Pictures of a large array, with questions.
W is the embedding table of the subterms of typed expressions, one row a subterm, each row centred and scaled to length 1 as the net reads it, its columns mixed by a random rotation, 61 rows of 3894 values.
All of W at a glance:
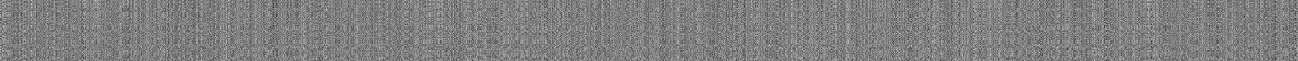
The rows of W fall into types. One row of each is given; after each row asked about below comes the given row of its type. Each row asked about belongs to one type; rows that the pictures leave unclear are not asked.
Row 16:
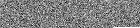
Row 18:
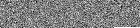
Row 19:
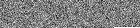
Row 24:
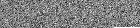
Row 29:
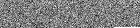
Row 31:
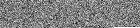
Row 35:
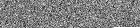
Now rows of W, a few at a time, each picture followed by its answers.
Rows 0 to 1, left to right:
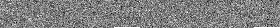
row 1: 35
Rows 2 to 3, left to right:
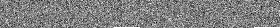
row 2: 24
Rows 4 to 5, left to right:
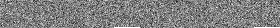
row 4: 16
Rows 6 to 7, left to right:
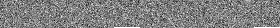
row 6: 24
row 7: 16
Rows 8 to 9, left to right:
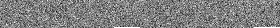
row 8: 19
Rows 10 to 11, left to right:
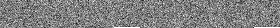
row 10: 31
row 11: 19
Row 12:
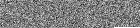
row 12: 16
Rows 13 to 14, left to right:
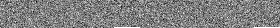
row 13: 18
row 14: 16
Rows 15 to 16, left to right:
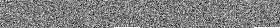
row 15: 16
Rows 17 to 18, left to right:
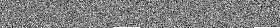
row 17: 35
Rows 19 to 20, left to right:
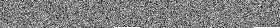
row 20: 18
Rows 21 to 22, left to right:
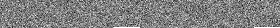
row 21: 35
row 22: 19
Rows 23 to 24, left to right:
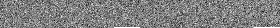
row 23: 24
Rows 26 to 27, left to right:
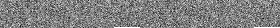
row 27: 29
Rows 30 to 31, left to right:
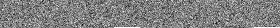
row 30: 31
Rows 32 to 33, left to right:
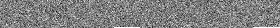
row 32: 19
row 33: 35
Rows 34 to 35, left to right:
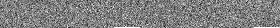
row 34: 24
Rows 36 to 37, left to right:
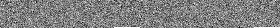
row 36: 18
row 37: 31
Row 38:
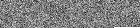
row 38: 19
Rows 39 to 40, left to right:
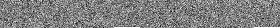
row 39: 31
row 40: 29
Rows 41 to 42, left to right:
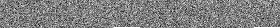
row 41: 24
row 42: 29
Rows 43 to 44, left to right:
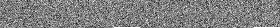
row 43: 31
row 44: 24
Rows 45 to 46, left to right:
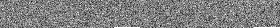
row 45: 18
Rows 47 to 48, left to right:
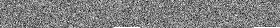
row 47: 35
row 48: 35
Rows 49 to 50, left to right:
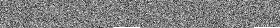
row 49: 31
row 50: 16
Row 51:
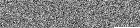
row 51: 16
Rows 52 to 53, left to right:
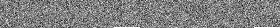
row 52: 24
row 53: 19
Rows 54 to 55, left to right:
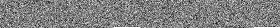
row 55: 31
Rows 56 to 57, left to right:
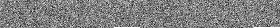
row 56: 29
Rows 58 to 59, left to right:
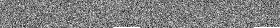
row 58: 35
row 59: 18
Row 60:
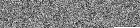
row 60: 31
